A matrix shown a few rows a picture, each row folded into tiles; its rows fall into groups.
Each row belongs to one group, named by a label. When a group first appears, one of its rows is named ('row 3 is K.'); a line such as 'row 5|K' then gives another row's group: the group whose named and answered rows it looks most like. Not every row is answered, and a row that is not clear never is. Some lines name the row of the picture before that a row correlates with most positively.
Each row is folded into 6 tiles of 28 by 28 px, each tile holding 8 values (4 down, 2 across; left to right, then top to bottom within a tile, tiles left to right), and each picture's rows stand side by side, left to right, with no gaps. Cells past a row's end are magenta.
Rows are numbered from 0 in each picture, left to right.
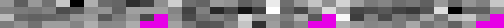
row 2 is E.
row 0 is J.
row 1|E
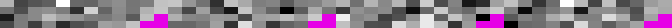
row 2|J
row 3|E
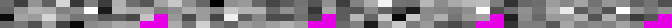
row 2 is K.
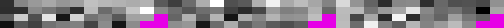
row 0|K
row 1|K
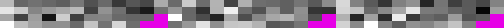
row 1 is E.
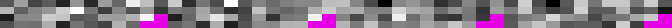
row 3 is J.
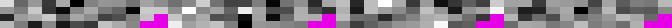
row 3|E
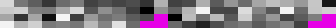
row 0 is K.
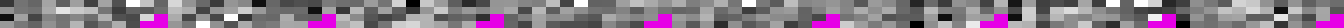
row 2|J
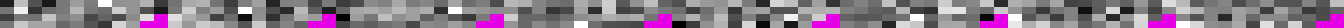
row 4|K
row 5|E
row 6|E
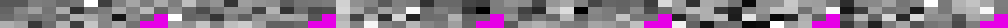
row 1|E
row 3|E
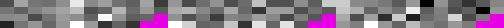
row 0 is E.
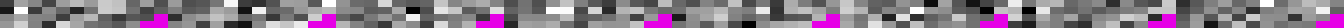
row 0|J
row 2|E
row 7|K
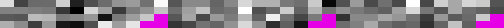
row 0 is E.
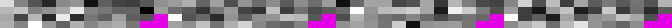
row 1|E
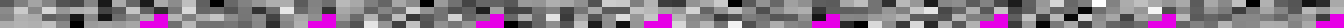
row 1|J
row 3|K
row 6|K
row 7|J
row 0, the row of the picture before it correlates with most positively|2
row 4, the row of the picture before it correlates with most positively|2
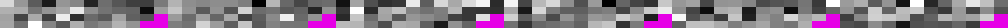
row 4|E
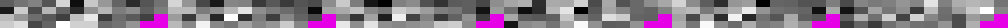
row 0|J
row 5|K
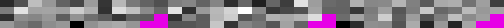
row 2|K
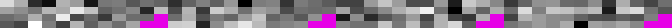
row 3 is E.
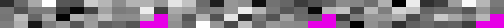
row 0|K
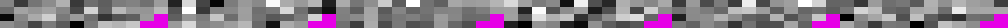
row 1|J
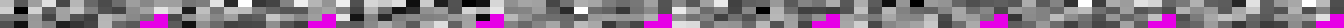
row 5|J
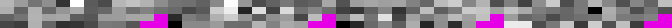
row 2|K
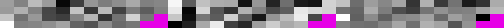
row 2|J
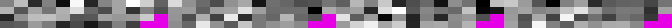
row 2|E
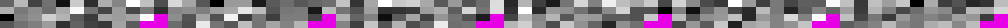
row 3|J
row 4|E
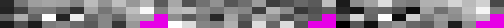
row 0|K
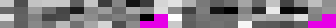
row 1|E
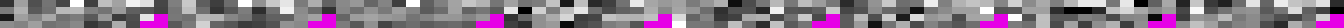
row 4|E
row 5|K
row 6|J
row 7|J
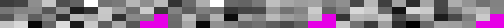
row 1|K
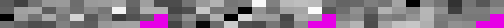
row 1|K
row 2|J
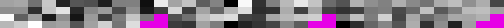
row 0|E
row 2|K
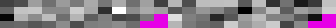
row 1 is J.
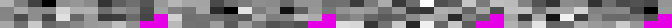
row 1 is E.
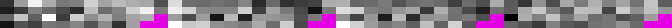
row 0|K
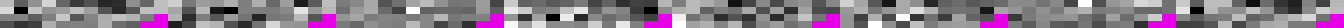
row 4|E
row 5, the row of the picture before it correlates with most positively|1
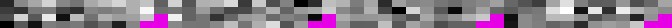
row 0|K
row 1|J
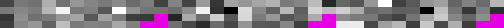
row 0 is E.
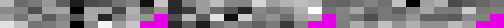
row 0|E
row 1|K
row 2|J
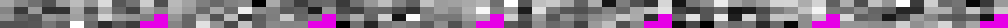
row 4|K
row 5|J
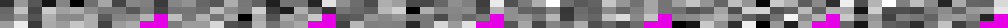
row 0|J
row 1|E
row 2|E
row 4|K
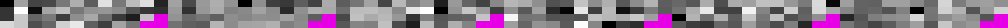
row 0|J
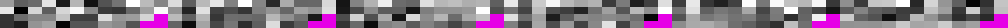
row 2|K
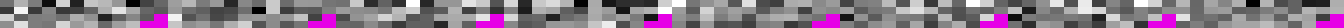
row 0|J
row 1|E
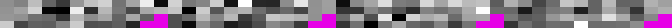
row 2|K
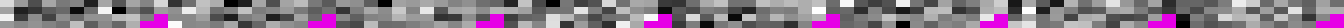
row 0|E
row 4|K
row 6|J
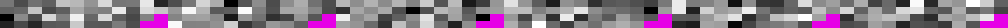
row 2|J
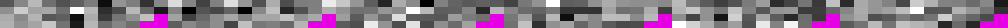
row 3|K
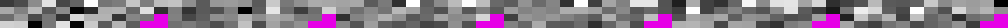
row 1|E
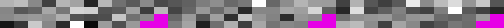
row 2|J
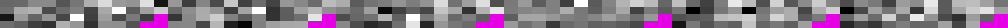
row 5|K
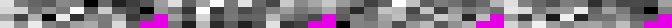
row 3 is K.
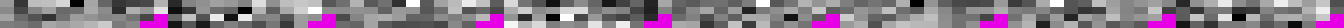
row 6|K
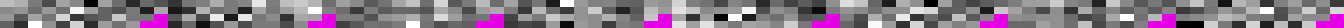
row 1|K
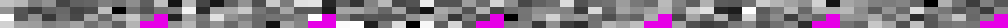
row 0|E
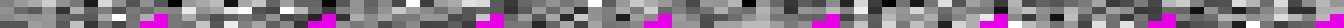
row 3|K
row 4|J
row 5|J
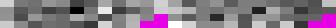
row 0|E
